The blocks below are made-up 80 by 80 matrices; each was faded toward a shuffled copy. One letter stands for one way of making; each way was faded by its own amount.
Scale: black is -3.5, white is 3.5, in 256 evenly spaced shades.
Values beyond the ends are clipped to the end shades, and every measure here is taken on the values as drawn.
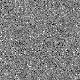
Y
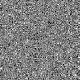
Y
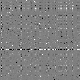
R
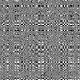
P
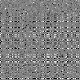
P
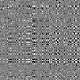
P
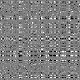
P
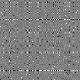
R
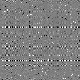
P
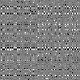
P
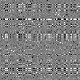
P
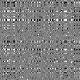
P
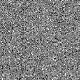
Y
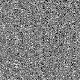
Y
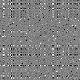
R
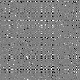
R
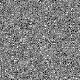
Y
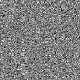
Y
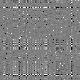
R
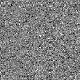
Y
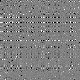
R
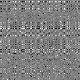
P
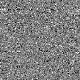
Y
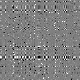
R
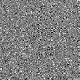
Y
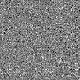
Y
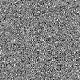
Y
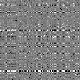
P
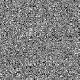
Y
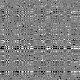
P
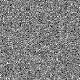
Y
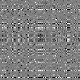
P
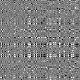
P
